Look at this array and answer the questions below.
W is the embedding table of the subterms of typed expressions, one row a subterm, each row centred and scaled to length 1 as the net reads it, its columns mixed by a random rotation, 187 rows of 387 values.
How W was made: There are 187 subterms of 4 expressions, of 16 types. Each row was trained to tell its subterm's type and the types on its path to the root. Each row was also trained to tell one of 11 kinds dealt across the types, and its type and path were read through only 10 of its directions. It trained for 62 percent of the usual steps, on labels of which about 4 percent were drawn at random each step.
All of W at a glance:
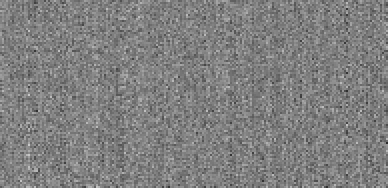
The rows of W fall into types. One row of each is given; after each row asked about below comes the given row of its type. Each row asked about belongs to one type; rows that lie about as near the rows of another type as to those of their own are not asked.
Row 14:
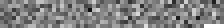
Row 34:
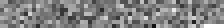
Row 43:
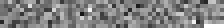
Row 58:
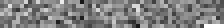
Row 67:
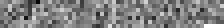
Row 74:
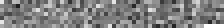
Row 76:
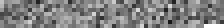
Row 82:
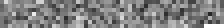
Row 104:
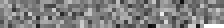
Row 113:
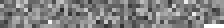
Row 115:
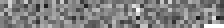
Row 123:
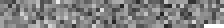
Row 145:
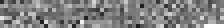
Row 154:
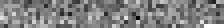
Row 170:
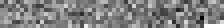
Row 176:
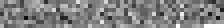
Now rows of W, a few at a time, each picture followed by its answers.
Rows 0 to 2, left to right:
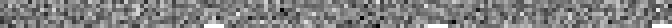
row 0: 104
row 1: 176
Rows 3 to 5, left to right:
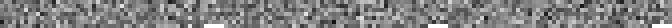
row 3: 104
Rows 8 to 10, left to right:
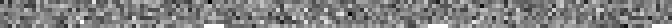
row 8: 14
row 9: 14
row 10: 58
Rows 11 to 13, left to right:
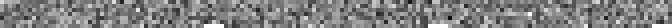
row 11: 76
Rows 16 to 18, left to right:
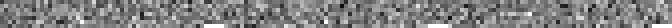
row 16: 14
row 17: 76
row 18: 170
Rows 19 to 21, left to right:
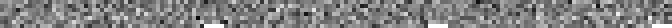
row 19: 154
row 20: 43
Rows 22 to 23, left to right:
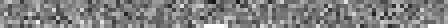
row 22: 14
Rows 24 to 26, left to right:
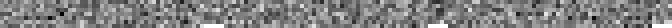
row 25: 113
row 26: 67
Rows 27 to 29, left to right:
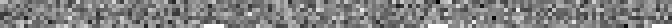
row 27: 76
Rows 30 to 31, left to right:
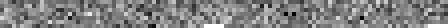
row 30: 34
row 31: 115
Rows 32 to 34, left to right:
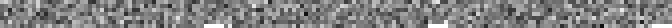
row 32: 123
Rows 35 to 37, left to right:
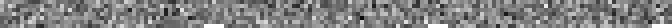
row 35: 104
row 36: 154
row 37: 115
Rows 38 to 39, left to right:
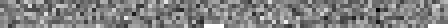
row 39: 67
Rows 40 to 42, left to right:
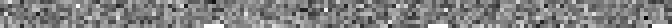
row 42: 154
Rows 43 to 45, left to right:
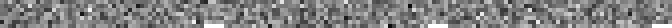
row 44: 67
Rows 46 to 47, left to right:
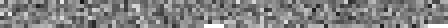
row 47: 74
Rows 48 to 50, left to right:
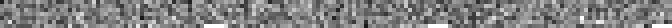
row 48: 14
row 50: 43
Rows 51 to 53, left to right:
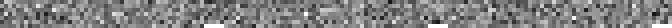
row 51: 154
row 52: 170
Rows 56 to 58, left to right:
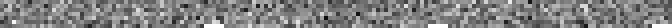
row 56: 154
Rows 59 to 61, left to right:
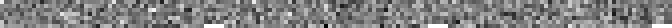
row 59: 123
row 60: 74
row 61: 115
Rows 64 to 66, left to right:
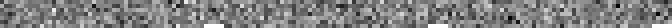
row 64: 145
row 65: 113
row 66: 82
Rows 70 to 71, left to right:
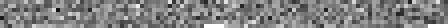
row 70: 82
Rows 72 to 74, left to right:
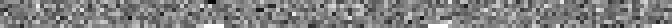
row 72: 14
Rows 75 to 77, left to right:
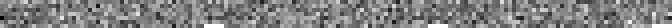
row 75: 76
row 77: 43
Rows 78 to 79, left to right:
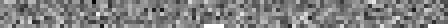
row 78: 170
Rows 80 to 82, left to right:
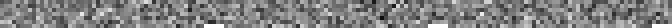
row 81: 82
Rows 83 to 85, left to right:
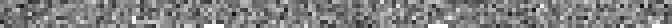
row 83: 43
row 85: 67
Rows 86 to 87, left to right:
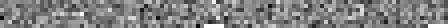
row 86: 170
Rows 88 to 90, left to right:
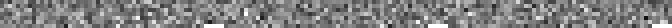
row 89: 154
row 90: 154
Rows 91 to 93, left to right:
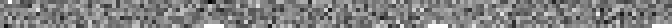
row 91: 67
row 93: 58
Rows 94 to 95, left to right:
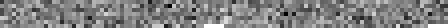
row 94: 82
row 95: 58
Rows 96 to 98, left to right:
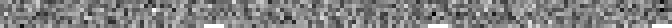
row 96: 123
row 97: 82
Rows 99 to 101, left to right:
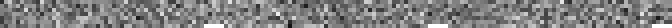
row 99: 104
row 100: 58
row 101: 76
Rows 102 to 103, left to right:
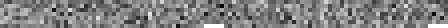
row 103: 82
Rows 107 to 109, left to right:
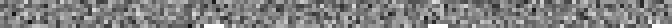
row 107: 113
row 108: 170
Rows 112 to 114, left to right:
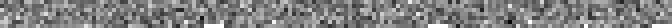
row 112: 170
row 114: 14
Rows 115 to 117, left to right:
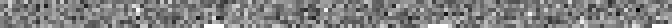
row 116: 58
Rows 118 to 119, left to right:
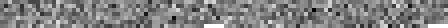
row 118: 34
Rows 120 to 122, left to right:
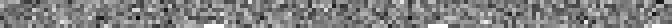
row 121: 74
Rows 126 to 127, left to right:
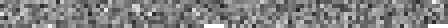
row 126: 58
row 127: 170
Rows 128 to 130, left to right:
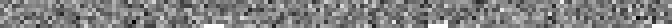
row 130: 154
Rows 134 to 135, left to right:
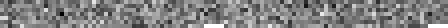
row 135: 58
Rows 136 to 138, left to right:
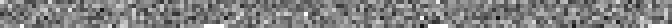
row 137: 170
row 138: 76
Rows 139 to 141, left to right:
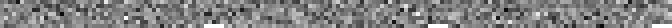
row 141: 43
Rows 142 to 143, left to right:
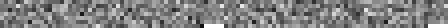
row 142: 154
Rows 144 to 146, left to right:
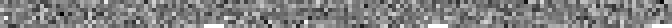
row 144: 176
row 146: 14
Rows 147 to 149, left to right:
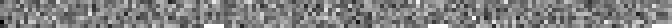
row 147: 104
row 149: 43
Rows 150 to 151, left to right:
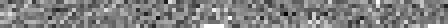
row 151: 176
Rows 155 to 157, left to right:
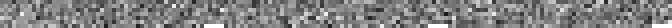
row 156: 58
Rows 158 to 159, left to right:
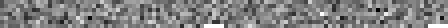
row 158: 82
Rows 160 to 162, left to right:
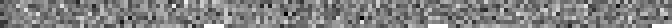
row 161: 115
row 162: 82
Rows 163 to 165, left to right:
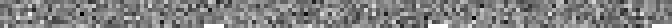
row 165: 58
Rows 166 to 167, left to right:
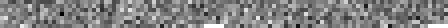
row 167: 115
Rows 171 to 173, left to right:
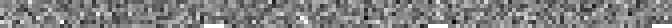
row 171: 170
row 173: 123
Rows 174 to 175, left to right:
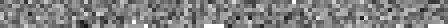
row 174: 67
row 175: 67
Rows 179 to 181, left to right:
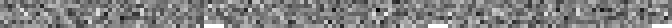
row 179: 67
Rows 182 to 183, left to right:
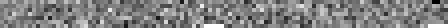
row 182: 76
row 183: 67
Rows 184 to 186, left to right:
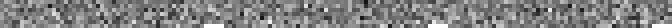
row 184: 82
